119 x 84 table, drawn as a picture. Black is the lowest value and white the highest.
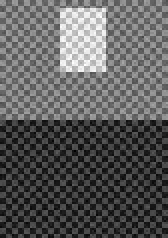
A horizontal seam about 50% of the way down splits the table, and the top part is higher. An odd patch, higher than its surroundings, sits in the top middle. The ninth with the highest average is the top middle.
